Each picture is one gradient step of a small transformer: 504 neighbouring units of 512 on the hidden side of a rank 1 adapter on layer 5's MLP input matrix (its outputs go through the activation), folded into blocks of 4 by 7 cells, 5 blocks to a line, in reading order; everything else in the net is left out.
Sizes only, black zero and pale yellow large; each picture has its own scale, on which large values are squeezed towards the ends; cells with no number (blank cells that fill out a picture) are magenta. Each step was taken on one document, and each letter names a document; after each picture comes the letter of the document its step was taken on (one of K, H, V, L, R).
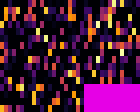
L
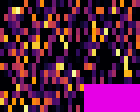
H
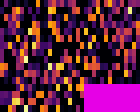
H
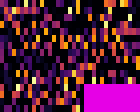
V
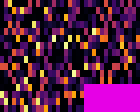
H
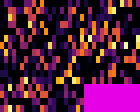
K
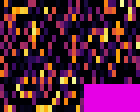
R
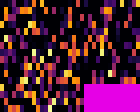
K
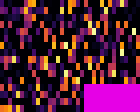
L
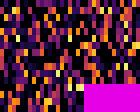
H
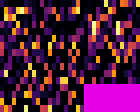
V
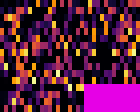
H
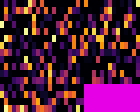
K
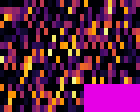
V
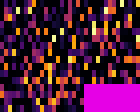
R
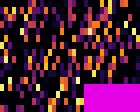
L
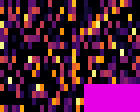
L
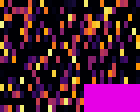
L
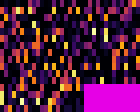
H
